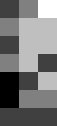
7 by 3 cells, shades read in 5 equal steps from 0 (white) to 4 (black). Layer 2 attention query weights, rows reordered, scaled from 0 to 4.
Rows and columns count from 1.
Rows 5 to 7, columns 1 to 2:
4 3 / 4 2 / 3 3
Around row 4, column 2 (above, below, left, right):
1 3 2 3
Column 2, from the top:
2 1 1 1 3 2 3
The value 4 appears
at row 5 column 1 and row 6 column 1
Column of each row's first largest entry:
1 1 1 3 1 1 1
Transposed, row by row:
3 2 3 2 4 4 3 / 2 1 1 1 3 2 3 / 0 1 1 3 1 2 3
